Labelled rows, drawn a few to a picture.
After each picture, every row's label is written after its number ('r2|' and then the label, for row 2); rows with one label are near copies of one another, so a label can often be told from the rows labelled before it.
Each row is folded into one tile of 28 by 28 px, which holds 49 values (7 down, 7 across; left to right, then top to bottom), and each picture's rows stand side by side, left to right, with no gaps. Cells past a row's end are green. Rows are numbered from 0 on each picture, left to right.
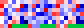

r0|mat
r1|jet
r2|mat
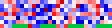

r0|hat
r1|jet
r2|mat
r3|hat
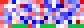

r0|mat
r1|hat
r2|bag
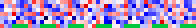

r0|hat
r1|hat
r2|hat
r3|mat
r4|hat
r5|bag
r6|hat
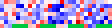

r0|hat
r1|mat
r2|bag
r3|jet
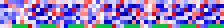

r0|bag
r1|jet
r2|jet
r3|mat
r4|jet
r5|hat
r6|jet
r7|jet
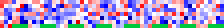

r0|mat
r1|hat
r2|bag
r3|hat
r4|hat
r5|mat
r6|hat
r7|mat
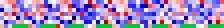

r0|hat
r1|hat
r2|hat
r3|bag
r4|hat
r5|bag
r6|hat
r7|bag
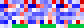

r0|bag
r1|bag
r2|bag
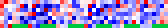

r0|mat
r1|jet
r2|hat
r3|jet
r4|bag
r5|bag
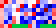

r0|mat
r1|jet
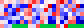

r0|jet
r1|mat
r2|mat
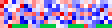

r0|mat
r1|hat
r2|hat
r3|jet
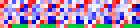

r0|mat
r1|mat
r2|mat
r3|mat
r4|mat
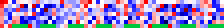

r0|mat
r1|jet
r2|bag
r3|mat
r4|hat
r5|mat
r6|jet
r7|hat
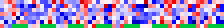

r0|hat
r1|bag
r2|bag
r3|mat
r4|mat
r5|bag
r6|mat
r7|mat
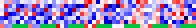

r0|jet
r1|jet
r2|jet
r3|mat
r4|bag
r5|mat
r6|hat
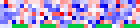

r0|bag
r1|hat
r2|hat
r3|hat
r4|bag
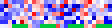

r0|bag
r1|hat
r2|jet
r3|mat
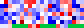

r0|bag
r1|mat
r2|hat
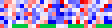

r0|hat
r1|mat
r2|bag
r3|mat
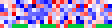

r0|hat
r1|bag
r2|mat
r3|mat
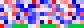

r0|hat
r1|bag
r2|hat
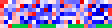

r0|mat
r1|jet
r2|bag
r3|jet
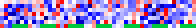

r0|jet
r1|hat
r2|mat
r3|bag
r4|bag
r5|jet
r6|bag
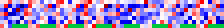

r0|jet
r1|mat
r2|mat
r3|mat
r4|jet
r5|bag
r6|jet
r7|mat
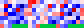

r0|jet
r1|mat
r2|jet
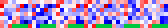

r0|mat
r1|jet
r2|mat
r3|mat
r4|hat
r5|mat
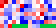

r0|mat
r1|hat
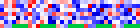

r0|hat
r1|mat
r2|hat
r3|jet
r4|jet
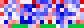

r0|mat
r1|bag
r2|bag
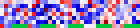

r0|jet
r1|jet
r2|hat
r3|bag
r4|mat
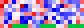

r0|mat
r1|hat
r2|bag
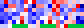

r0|bag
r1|bag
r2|mat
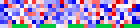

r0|bag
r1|hat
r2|bag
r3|hat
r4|mat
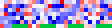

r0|jet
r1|mat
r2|bag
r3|hat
